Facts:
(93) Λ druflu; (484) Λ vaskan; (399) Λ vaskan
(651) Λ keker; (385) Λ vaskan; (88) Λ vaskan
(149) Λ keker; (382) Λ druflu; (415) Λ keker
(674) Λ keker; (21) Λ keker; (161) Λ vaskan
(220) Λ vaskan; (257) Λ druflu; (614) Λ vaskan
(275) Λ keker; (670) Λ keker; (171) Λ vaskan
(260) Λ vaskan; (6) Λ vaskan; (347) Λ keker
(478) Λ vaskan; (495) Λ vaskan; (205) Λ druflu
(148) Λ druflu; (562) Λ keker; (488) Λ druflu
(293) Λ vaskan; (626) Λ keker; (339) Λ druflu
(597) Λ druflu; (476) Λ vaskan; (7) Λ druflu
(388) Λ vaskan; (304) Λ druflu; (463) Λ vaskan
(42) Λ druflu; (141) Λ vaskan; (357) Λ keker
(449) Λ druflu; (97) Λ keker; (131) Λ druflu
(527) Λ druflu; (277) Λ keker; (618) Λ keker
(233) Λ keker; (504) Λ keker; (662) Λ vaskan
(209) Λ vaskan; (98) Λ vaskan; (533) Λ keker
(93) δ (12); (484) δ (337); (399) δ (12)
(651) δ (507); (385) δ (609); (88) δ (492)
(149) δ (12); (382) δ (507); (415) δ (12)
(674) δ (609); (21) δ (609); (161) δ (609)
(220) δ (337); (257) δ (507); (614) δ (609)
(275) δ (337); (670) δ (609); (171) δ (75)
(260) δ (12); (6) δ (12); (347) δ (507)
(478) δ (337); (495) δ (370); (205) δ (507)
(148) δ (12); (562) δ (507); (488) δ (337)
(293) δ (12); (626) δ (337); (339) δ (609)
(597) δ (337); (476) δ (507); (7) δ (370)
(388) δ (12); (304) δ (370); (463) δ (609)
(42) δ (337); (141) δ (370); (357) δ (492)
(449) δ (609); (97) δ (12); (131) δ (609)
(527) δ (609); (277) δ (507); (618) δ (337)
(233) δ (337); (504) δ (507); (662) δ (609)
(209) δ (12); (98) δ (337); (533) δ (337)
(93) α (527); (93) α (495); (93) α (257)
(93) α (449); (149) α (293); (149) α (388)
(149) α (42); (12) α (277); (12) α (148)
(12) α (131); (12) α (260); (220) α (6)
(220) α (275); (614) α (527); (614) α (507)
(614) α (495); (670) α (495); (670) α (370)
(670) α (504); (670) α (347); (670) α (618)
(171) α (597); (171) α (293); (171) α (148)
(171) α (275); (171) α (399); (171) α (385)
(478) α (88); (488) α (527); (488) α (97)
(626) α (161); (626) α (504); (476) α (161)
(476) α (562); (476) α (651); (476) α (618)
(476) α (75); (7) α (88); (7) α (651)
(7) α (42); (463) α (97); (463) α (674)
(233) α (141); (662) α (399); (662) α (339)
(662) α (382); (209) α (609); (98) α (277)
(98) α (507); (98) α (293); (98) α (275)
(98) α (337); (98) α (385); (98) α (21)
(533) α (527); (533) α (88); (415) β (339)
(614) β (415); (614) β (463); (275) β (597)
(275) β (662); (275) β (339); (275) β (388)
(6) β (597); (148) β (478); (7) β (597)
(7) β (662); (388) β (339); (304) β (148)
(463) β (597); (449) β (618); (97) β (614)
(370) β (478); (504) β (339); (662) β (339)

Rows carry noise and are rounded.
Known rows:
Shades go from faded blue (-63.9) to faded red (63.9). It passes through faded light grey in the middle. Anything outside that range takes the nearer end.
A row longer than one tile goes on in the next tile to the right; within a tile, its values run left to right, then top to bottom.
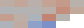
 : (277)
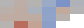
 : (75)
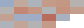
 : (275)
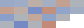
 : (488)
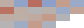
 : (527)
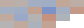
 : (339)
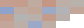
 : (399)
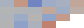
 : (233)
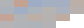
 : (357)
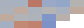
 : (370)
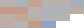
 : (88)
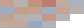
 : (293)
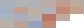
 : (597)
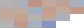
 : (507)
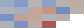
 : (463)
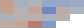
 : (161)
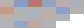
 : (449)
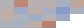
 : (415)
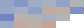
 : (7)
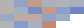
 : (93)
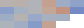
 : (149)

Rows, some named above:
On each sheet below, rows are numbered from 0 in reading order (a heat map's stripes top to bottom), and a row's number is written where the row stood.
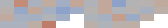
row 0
(415)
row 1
(484)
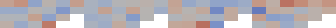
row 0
(209)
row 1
(478)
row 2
(161)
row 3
(148)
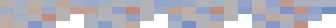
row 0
(131)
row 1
(533)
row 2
(533)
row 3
(93)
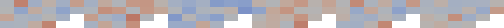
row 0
(415)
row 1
(275)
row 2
(670)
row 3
(6)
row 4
(415)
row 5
(492)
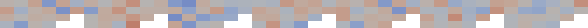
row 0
(674)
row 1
(6)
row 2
(614)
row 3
(507)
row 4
(674)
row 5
(141)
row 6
(205)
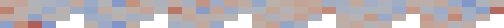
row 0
(504)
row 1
(220)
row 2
(257)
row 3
(337)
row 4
(492)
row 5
(609)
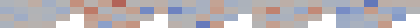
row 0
(304)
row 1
(97)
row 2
(12)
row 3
(42)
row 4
(662)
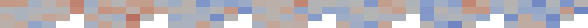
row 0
(382)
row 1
(275)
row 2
(626)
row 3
(388)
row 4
(220)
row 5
(98)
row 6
(476)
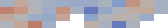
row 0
(618)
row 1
(171)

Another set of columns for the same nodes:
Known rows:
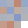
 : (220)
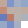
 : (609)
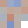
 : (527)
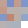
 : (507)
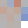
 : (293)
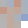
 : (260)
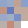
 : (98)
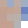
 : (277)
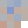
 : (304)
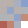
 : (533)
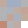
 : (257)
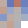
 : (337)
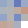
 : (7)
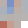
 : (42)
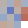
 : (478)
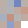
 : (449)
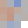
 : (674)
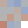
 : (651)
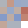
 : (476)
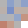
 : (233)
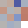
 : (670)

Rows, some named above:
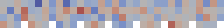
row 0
(478)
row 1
(275)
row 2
(339)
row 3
(98)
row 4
(609)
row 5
(149)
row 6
(42)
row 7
(507)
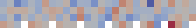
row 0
(7)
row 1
(484)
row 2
(93)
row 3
(6)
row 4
(171)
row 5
(597)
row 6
(618)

